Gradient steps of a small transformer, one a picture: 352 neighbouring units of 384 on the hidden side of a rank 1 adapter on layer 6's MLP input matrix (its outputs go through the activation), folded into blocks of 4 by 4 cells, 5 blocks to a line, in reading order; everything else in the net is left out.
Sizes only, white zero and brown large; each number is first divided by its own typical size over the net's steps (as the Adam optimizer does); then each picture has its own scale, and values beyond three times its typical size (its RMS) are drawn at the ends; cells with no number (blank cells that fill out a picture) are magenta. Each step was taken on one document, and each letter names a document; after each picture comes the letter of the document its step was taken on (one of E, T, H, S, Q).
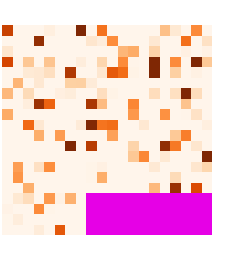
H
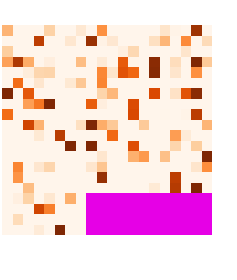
H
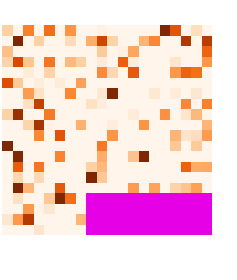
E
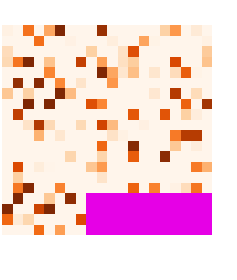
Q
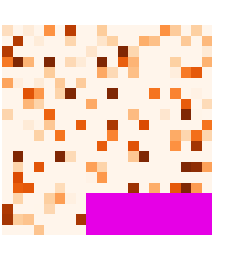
E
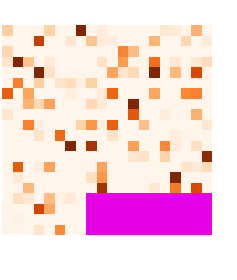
H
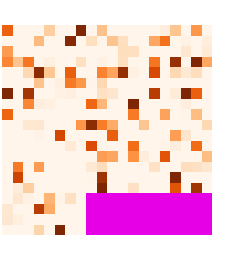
H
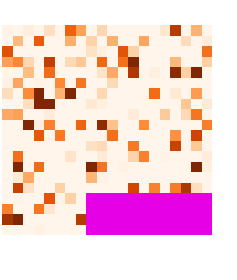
E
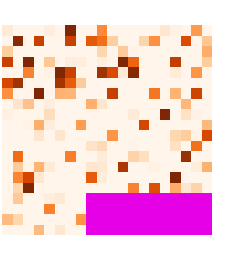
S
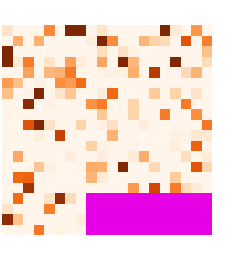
S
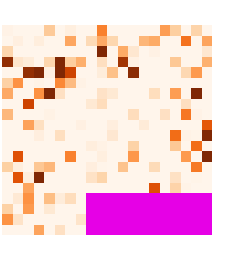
S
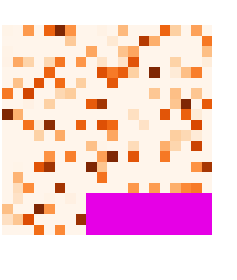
Q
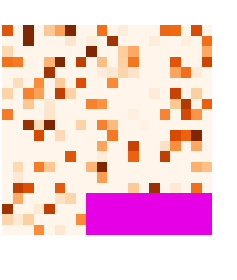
Q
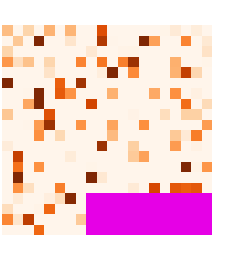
E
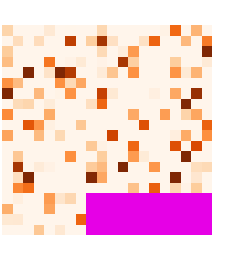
S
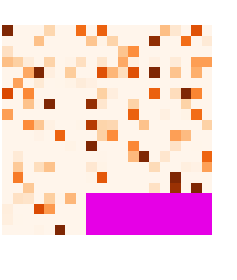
H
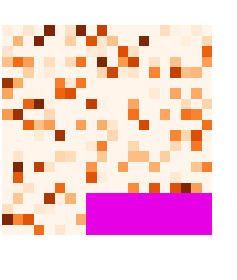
E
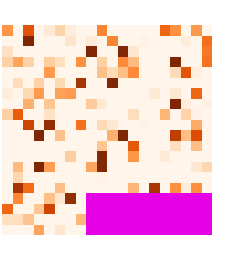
Q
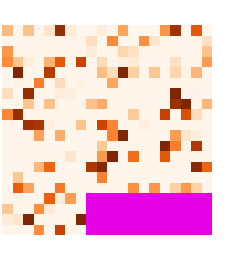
Q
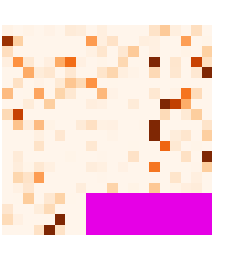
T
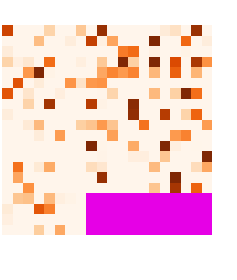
H
